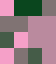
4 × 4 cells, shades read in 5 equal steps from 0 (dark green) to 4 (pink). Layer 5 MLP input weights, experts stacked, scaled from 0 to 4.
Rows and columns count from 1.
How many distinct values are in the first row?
3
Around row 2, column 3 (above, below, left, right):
0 3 2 3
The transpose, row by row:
4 2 1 4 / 0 2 4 2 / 0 3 3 1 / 2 3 3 3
